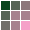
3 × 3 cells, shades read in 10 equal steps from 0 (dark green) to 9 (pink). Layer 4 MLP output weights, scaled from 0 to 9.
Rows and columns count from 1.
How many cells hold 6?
3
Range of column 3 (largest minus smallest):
4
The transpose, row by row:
0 3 4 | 3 6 6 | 5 6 9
